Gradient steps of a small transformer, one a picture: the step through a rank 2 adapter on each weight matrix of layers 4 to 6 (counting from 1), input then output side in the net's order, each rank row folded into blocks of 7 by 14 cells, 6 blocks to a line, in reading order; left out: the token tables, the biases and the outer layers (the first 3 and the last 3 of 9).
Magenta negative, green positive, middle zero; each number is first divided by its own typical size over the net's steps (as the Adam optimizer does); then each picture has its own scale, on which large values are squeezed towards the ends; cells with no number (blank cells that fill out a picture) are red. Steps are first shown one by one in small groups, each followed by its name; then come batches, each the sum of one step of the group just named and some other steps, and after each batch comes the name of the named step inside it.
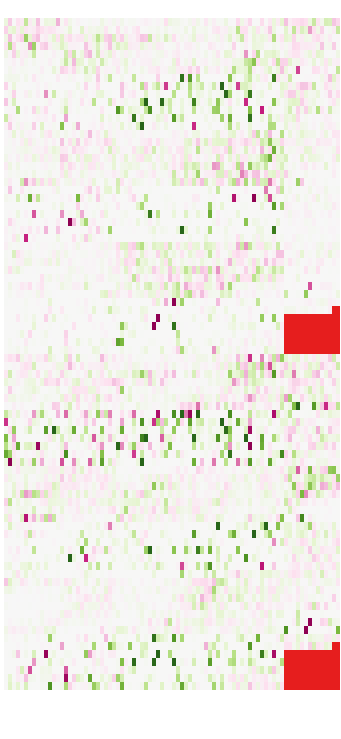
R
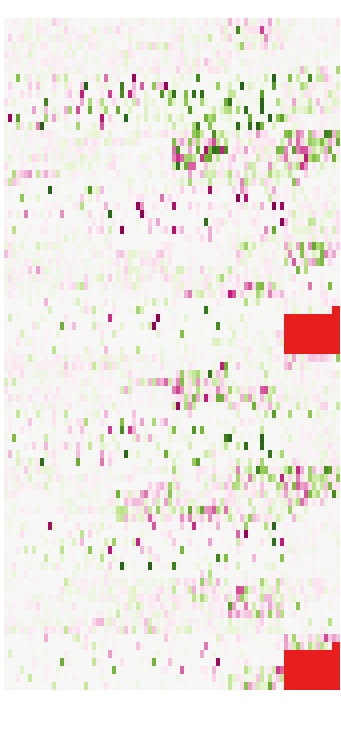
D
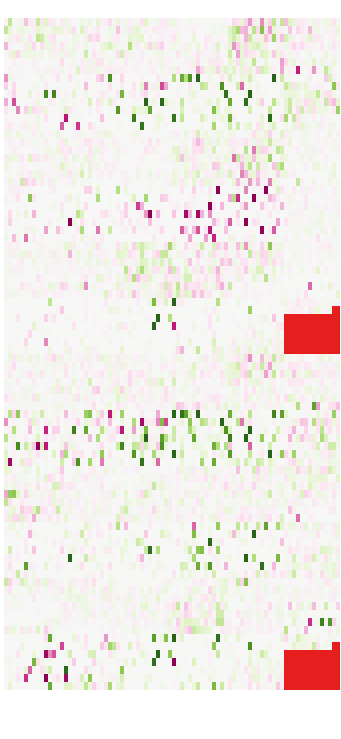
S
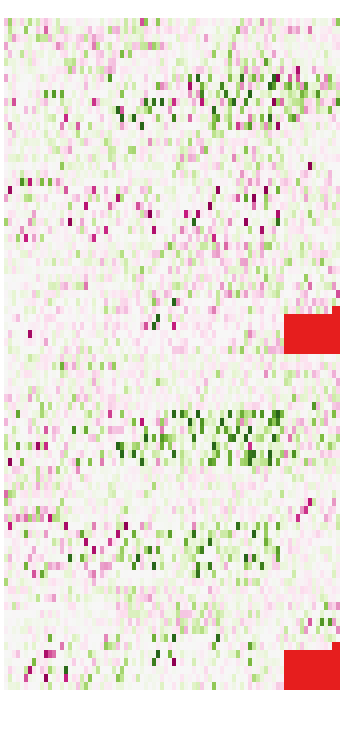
S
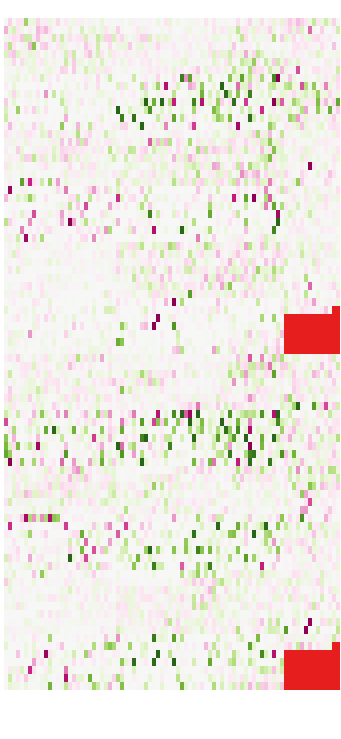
R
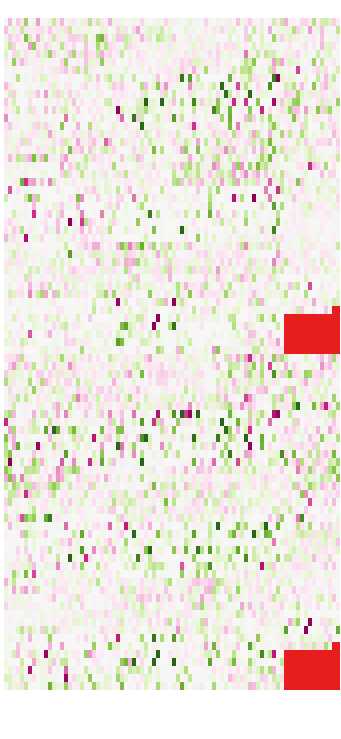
R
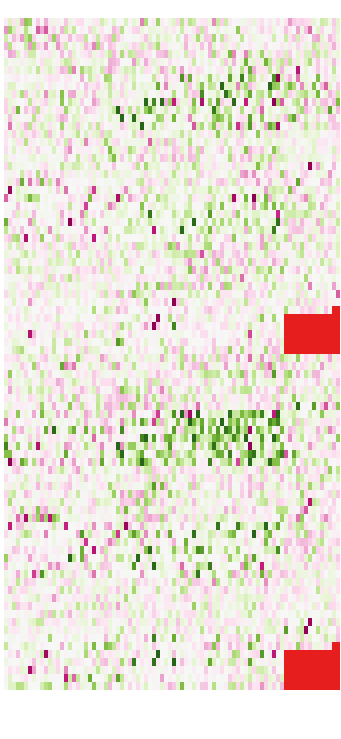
R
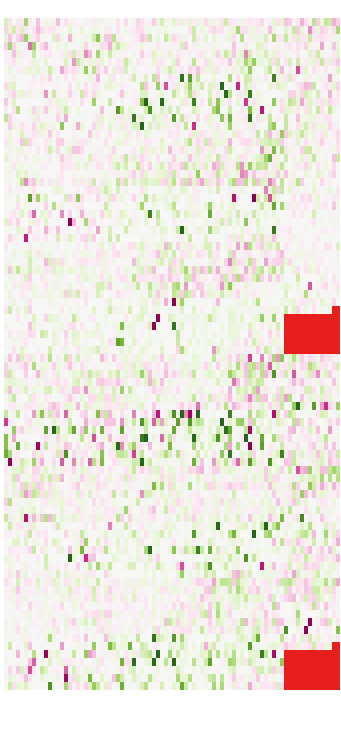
R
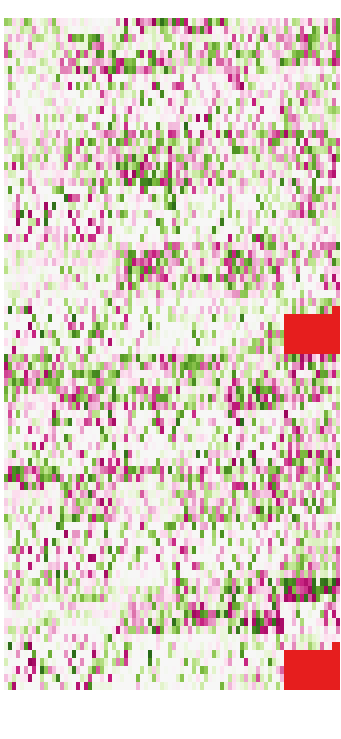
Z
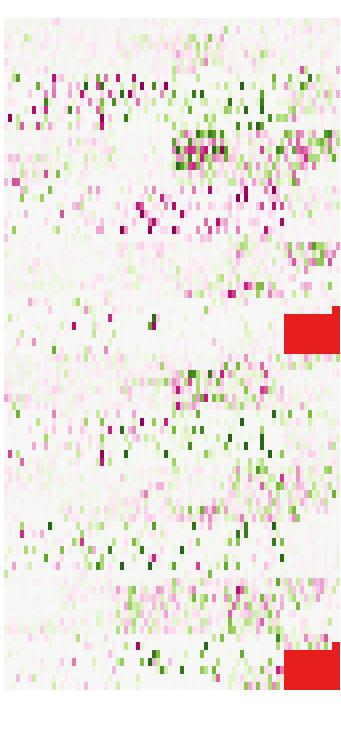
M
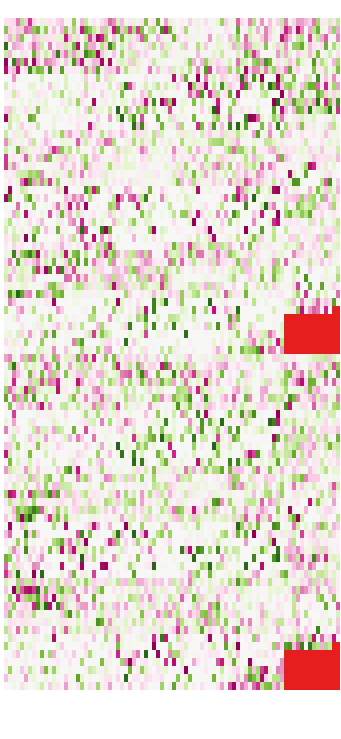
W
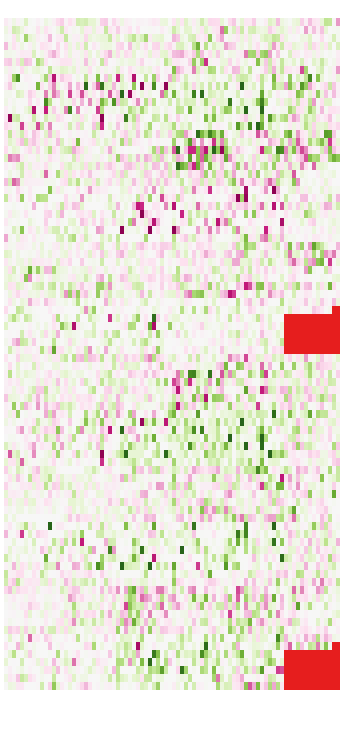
M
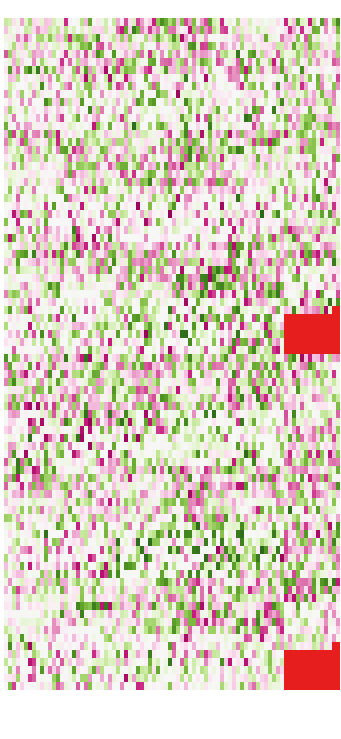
Z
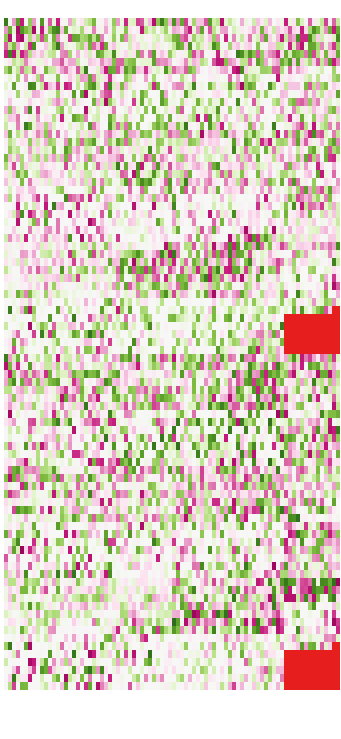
Z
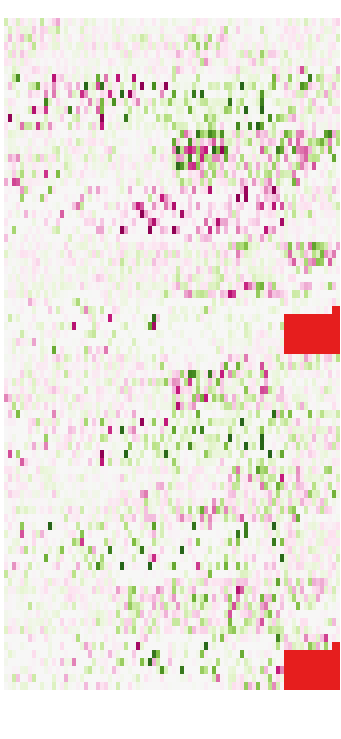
M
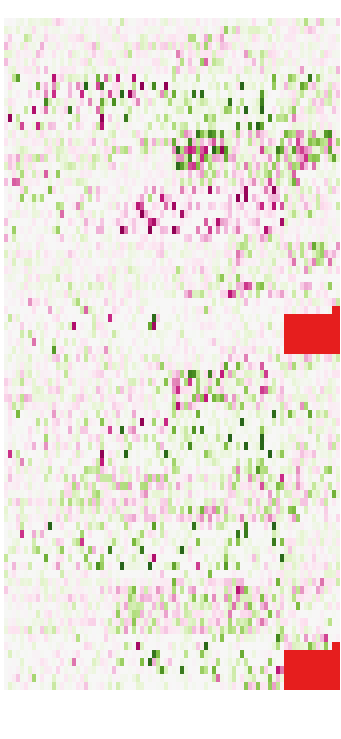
M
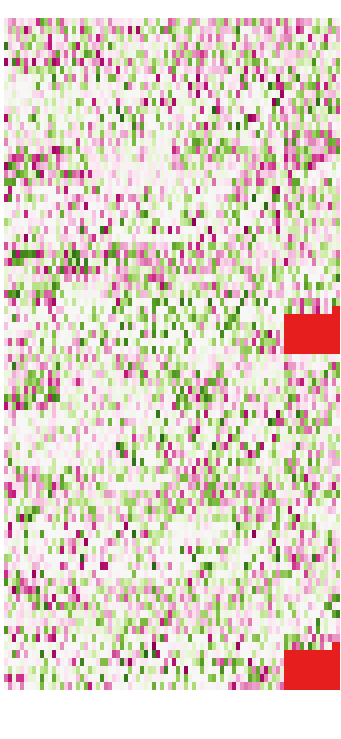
W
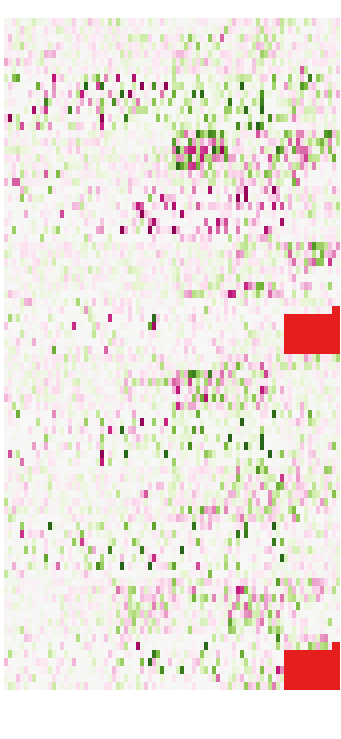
M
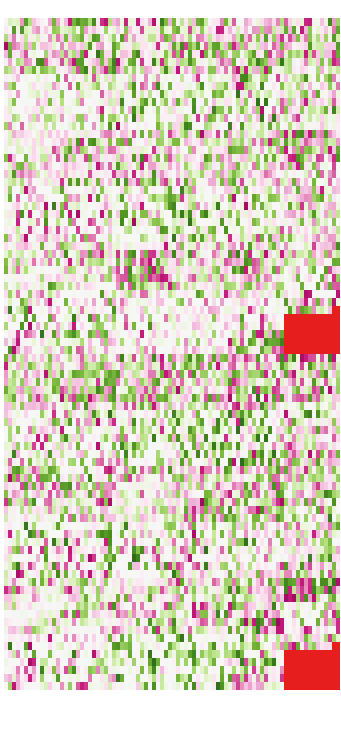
Z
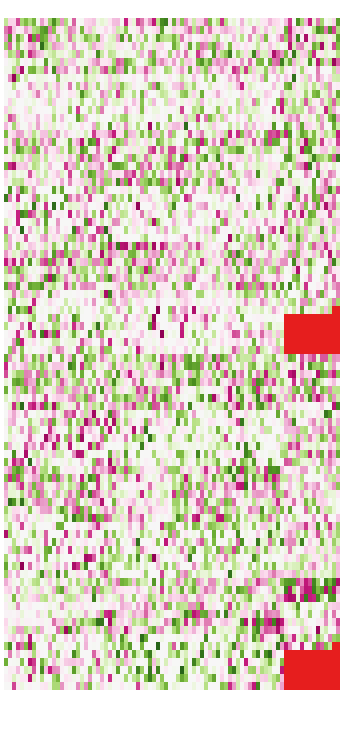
Z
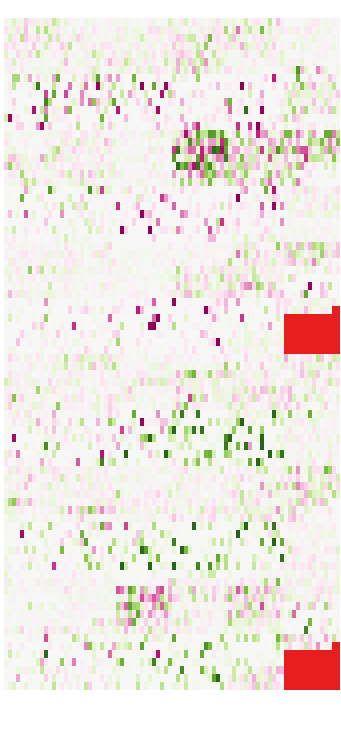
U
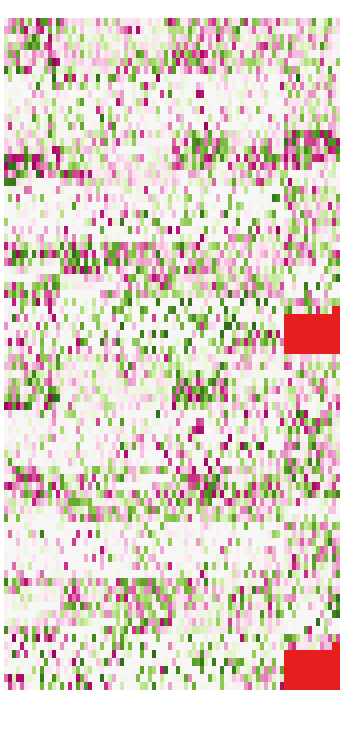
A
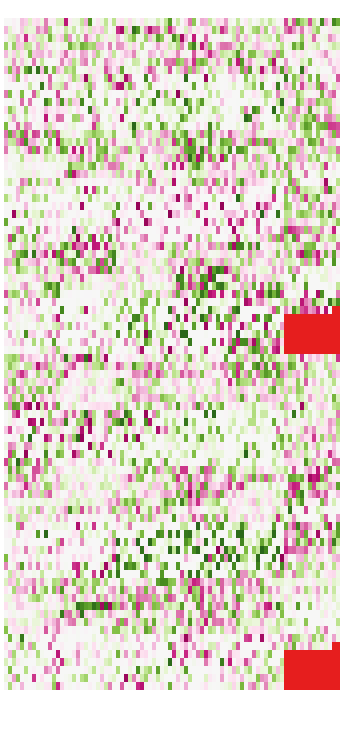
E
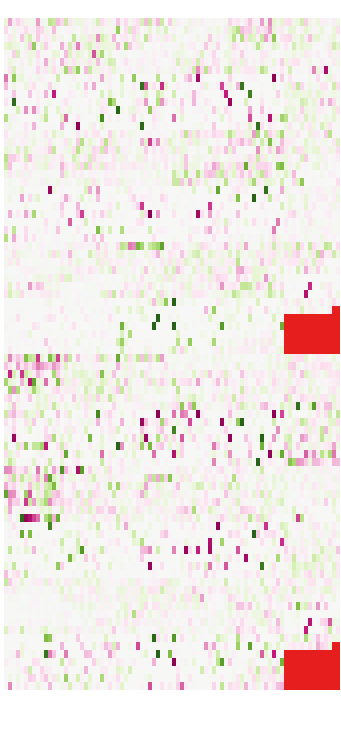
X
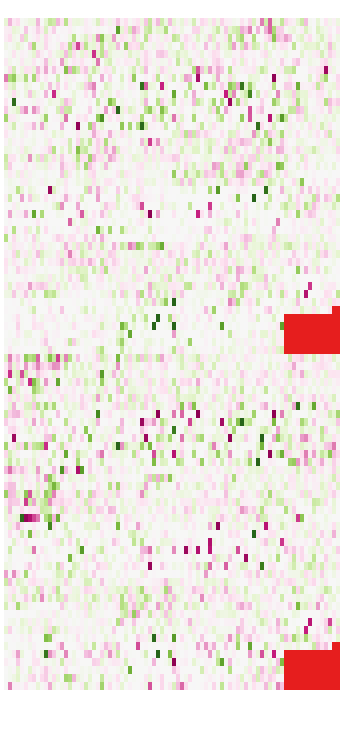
X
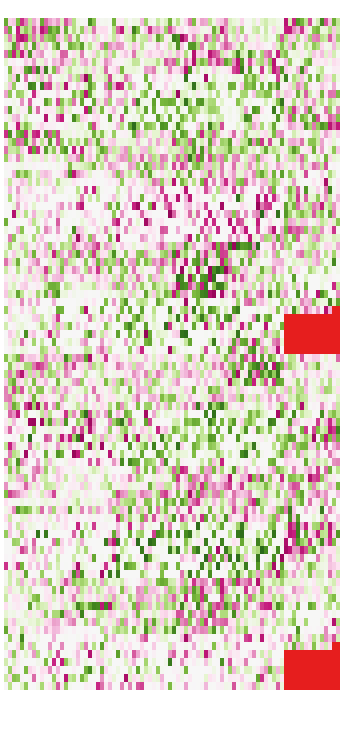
E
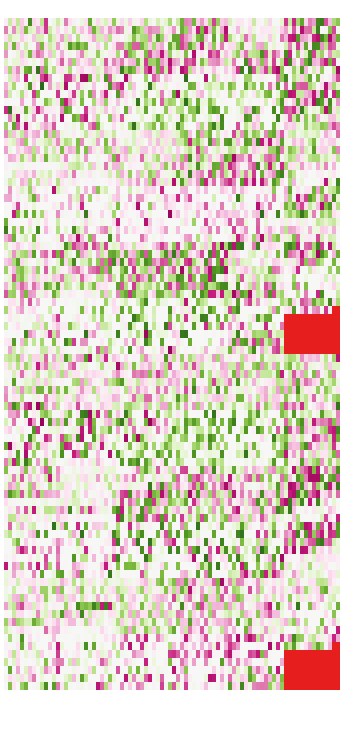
E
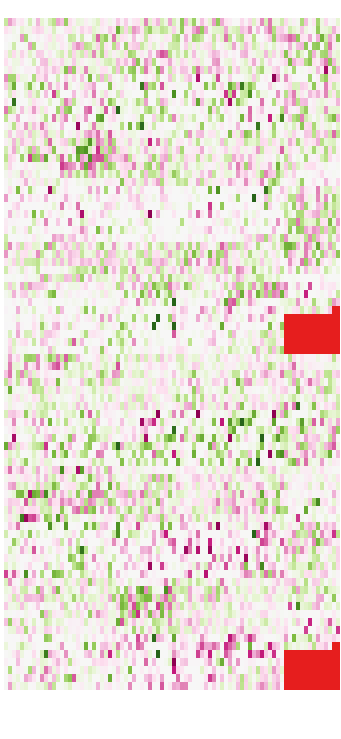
X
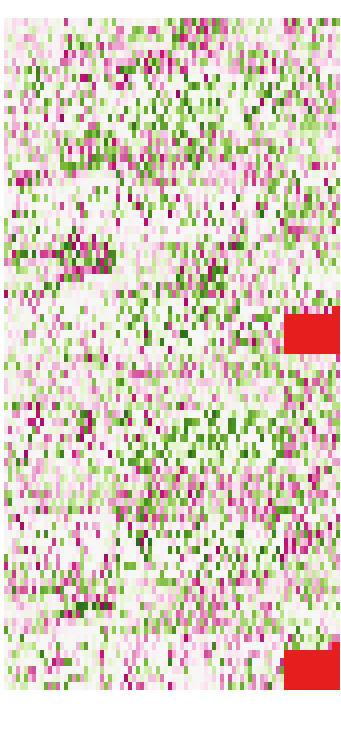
E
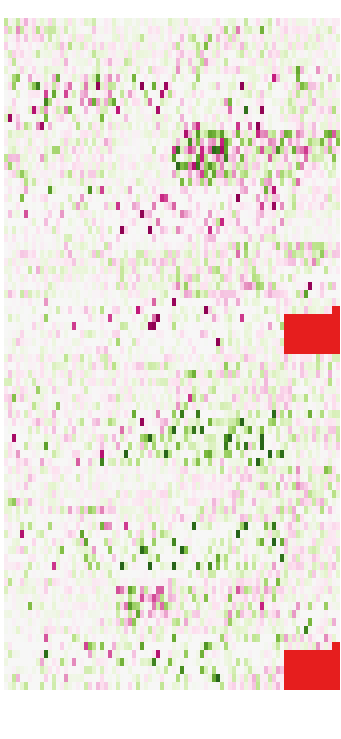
U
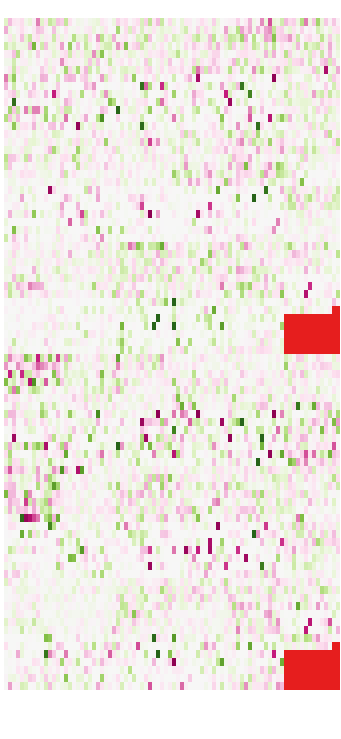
X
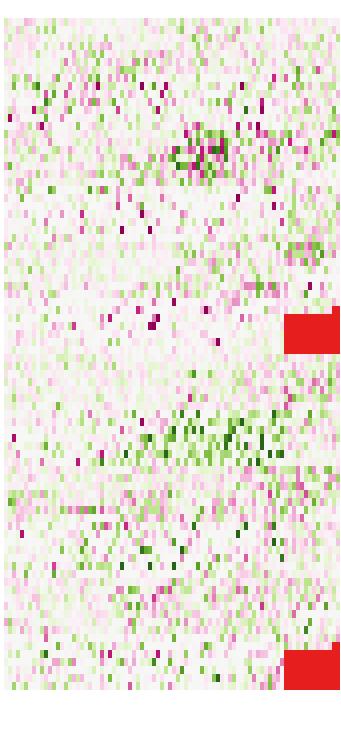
U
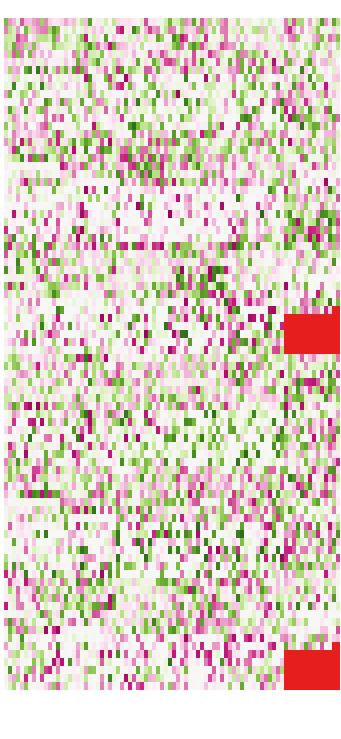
E
